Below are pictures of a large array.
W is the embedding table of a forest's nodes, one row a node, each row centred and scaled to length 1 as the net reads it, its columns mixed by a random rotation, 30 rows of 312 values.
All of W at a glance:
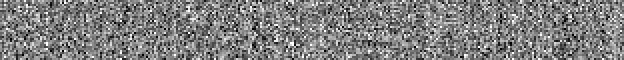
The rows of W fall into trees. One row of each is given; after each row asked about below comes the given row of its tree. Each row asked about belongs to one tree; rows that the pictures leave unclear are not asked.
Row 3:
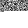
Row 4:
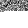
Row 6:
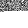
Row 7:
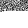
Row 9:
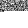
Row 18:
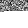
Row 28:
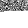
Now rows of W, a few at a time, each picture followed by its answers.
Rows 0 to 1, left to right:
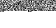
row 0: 9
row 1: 18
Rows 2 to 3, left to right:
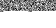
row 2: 6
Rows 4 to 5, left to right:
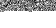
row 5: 3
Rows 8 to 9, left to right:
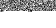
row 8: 7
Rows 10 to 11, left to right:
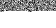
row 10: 7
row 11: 6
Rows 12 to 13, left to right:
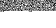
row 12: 28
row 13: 3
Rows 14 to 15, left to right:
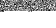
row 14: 9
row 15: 28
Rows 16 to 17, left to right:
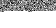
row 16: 4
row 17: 7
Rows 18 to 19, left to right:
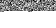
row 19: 18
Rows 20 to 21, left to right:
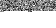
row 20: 28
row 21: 9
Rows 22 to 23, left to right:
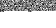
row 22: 9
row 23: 3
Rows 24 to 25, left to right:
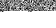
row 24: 6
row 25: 18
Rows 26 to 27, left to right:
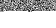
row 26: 7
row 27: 28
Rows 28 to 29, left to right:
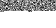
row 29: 7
